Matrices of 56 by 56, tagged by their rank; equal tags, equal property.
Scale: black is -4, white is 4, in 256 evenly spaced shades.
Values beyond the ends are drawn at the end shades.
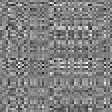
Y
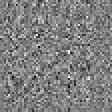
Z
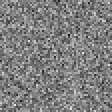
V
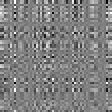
Y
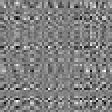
Y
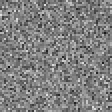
V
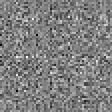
Z
